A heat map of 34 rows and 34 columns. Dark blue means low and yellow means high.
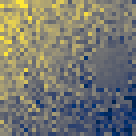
No row or column stands out. In the middle right lies a patch that is calmer than the rest. There are no regular stripes. There is an overall slope up to the top left. The top left is the ninth with the highest average.
